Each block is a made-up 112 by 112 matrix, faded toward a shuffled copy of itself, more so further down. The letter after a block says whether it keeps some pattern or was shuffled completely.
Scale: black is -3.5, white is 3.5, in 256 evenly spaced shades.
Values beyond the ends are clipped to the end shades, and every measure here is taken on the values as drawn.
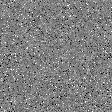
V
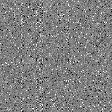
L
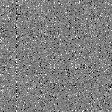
L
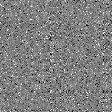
L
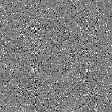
L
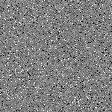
V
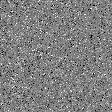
V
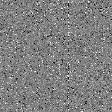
L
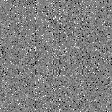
L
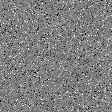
V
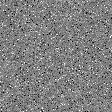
V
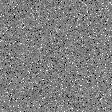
V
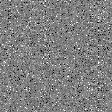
L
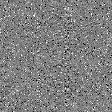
L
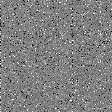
L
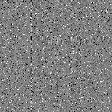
L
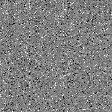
L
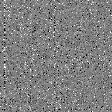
L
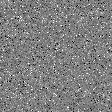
V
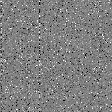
L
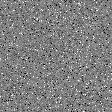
V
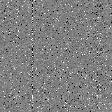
L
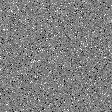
V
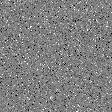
V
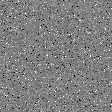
V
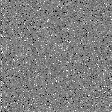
L
